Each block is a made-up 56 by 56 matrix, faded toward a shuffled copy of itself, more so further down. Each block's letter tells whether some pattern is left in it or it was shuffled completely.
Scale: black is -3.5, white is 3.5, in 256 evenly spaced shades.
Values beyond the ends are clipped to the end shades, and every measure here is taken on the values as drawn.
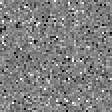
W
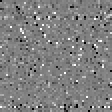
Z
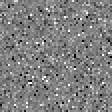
W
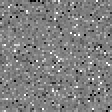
W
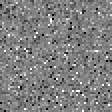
W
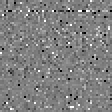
Z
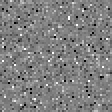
W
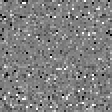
Z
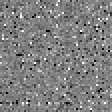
Z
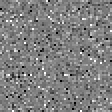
Z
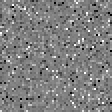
W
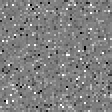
W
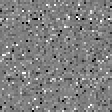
Z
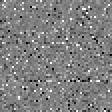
Z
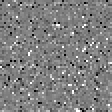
Z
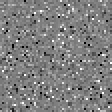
Z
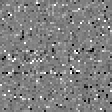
Z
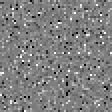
W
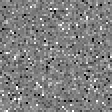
W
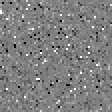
W
